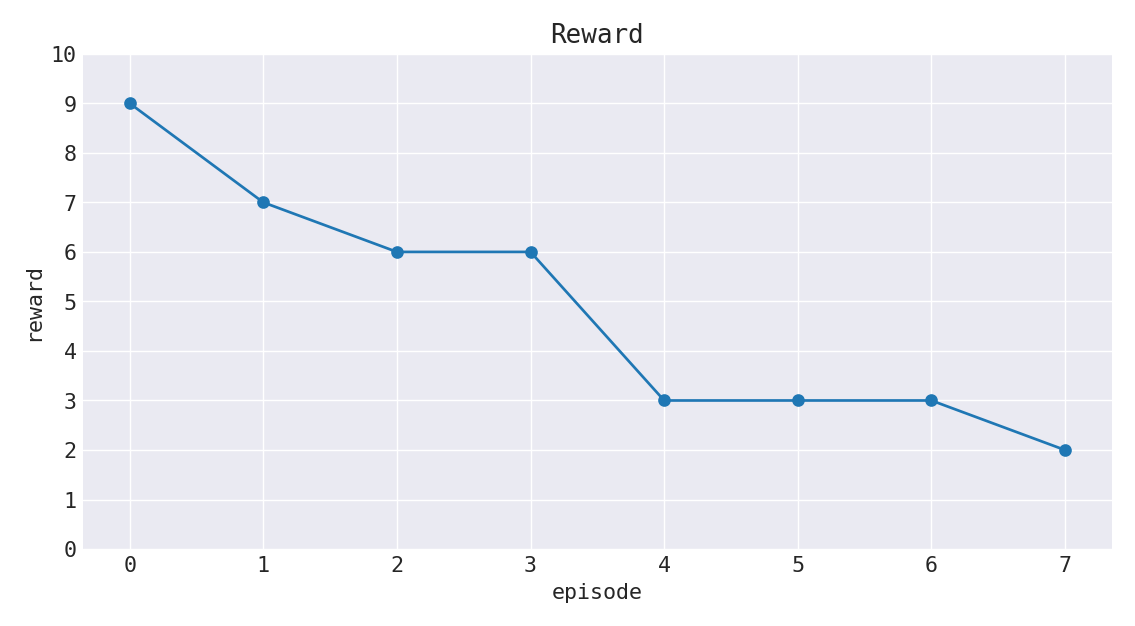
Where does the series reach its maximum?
0
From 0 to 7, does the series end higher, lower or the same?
lower
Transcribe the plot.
Title: Reward
x-axis: episode, ticks 0 1 2 3 4 5 6 7
y-axis: reward, ticks 0 1 2 3 4 5 6 7 8 9 10
Values:
9 7 6 6 3 3 3 2
